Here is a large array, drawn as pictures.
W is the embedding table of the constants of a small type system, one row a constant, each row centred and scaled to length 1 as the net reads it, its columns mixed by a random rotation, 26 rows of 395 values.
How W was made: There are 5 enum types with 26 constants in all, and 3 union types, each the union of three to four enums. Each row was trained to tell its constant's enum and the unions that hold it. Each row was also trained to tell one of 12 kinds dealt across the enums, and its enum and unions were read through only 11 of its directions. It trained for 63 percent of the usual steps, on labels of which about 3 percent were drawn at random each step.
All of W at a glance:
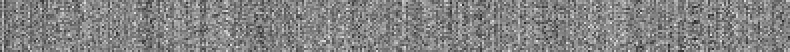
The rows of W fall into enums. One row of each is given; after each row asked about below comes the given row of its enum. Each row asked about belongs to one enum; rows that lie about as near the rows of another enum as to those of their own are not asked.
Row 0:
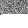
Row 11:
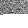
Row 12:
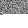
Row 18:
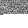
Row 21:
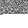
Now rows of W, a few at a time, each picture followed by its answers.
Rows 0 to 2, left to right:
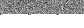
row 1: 0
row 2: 12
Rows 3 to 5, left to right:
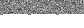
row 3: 11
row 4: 21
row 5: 0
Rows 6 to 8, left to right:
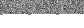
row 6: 11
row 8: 12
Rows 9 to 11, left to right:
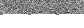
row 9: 18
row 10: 11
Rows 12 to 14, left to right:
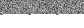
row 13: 18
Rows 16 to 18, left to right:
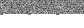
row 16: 18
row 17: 12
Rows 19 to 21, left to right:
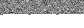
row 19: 11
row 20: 21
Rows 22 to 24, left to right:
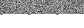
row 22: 11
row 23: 0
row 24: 12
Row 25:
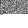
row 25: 0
